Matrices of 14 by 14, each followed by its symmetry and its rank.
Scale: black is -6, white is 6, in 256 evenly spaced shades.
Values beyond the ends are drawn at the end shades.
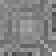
symmetric, rank three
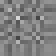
symmetric, rank two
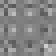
symmetric, rank two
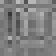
neither, rank two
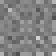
symmetric, rank three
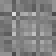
symmetric, rank two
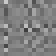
neither, rank two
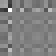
symmetric, rank one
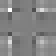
symmetric, rank one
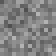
symmetric, full rank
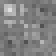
symmetric, rank three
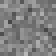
neither, full rank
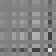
symmetric, rank one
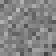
symmetric, full rank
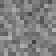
neither, full rank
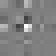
symmetric, rank one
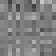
neither, rank two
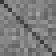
symmetric, full rank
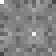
symmetric, rank three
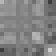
symmetric, rank two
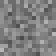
neither, full rank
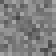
symmetric, full rank
